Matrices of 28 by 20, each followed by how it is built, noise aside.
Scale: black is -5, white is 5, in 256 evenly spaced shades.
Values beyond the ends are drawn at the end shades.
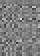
low rank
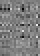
low rank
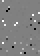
sparse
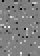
sparse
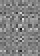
low rank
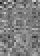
low rank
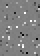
sparse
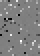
sparse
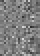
low rank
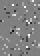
sparse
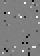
sparse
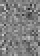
low rank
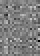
low rank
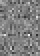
low rank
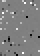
sparse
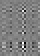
low rank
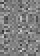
low rank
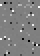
sparse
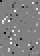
sparse
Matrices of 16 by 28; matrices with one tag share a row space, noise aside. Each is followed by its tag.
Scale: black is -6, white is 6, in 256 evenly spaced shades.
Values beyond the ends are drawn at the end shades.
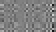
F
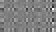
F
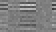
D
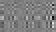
F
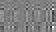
F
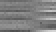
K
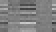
D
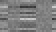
D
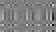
F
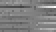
K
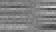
K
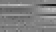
K
